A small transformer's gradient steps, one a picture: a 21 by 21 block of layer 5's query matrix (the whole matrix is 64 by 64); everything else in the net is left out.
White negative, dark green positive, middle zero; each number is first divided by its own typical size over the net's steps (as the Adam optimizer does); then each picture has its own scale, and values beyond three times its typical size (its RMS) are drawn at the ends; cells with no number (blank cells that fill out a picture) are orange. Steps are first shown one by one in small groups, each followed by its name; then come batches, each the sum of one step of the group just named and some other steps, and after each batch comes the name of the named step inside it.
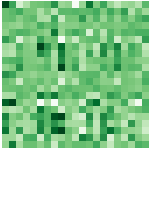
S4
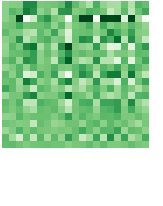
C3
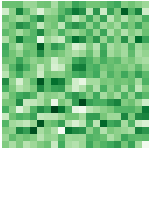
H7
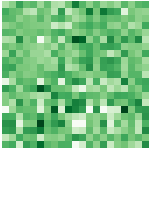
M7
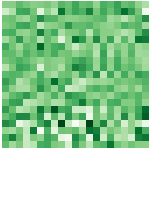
H7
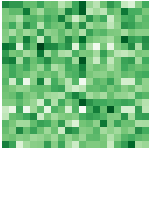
H7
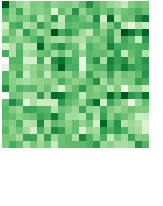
S4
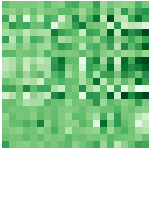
C3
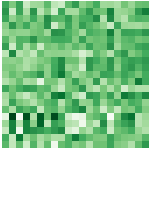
M7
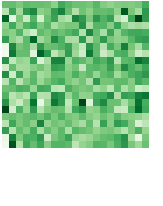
C3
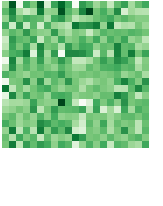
M7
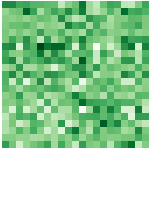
H7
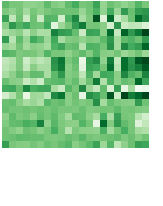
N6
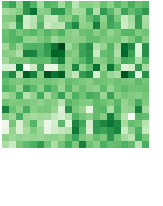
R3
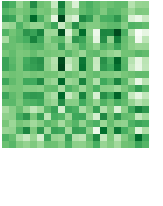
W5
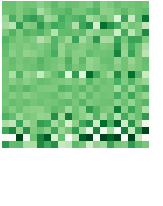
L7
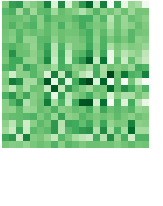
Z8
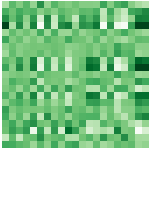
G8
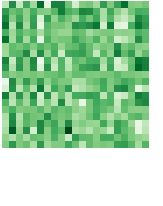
G8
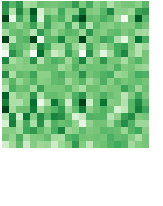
Z8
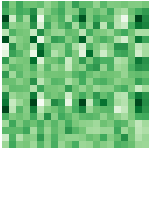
G8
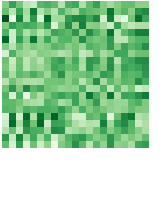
N6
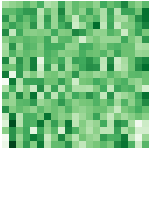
G8
